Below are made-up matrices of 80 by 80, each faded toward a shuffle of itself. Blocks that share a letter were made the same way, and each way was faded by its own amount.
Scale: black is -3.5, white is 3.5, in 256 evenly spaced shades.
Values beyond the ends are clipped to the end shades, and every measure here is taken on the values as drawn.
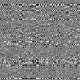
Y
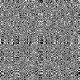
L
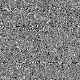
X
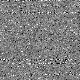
X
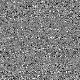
X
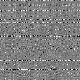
Y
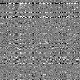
Y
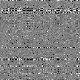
Y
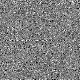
X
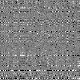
Y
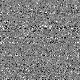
X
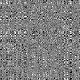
L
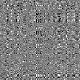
L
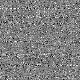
X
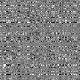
Y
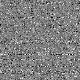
X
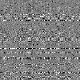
Y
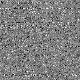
X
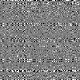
Y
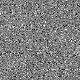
X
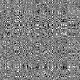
L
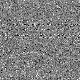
X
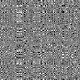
L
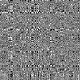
L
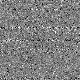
X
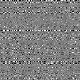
Y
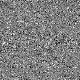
X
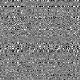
Y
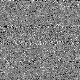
X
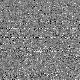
X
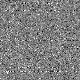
X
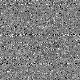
X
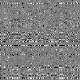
Y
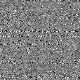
X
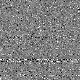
X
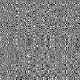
L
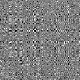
L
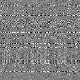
Y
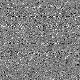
X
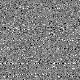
X
